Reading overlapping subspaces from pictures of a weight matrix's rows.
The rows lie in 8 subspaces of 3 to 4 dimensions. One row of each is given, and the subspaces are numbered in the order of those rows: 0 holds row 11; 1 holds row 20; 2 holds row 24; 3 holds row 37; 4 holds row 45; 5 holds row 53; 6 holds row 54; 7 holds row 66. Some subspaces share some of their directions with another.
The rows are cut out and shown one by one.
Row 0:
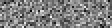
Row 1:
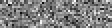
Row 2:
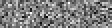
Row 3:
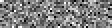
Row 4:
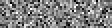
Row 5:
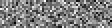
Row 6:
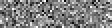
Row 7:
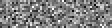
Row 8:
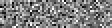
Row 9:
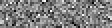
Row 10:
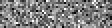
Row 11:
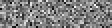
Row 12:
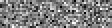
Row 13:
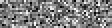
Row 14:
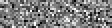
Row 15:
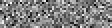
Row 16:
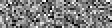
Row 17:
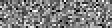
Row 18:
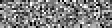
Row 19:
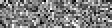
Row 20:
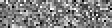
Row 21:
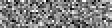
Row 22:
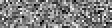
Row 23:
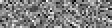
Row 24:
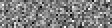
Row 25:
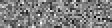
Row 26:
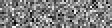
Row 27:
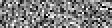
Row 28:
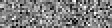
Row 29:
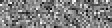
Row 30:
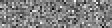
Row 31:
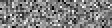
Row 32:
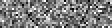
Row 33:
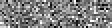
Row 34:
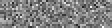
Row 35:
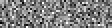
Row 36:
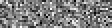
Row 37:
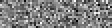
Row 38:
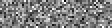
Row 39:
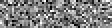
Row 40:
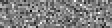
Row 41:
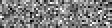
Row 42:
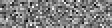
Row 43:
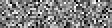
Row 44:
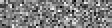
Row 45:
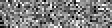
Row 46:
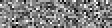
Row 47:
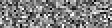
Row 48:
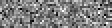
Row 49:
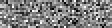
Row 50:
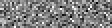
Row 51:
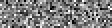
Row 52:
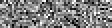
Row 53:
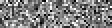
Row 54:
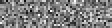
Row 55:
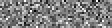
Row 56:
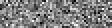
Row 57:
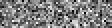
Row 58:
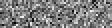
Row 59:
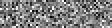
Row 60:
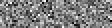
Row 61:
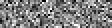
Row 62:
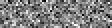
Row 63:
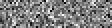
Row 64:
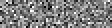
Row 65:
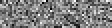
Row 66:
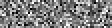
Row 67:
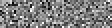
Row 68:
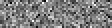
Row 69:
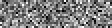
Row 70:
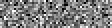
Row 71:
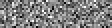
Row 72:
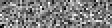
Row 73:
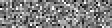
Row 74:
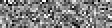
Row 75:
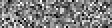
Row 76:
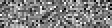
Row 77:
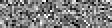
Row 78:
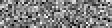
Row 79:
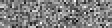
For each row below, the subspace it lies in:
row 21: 3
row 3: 4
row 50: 2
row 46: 3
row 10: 3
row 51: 1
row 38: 7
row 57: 3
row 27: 2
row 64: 6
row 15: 1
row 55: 7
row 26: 3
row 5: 0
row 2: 2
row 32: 7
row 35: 7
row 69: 7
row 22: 5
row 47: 2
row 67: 6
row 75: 2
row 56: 5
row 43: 7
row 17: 7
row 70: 5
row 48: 5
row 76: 6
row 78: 1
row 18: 3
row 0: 6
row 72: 6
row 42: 0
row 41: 5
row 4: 7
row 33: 4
